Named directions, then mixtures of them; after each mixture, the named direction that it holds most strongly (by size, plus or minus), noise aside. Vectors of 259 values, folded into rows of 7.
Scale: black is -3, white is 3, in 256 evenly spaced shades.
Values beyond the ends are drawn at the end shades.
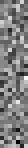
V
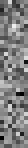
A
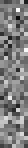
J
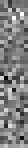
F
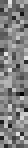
A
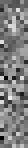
F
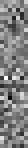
F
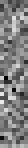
F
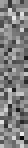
F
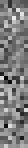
F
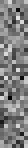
J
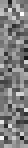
A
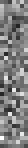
A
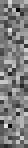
F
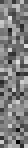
V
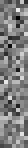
J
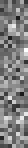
J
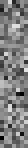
A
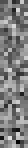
V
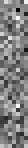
J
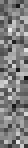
V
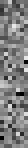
A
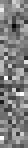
A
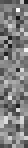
J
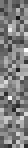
J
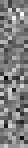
F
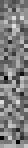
F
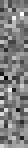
F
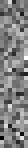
A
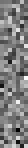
V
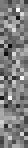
J
